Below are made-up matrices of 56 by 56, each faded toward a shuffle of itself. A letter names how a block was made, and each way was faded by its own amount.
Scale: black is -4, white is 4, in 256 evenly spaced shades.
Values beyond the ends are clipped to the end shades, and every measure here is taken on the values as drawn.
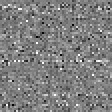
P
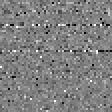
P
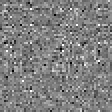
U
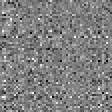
U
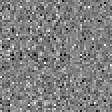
U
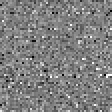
P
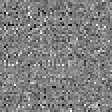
U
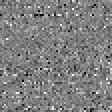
P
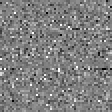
P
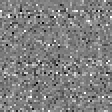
P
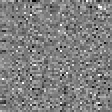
U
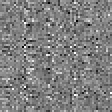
U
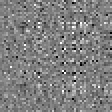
U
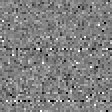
P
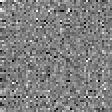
U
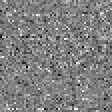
P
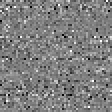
P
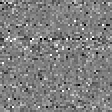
P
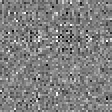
U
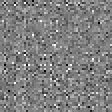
U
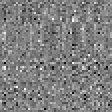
U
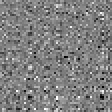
U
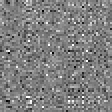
U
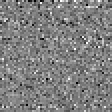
P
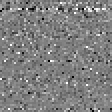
P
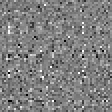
U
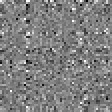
U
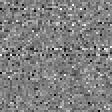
P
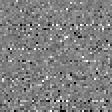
P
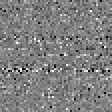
P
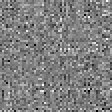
U
